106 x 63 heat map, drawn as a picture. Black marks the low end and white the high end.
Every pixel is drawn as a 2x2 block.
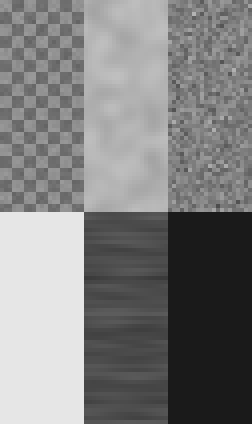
The table splits into 2 rows of 3 panels. Panel 1,1: middling, checkered. Panel 1,2: high, blotchy, faint in contrast. Panel 1,3: middling, fine-grained. Panel 2,1: very high, flat. Panel 2,2: low, streaked across, faint in contrast. Panel 2,3: very low, flat.
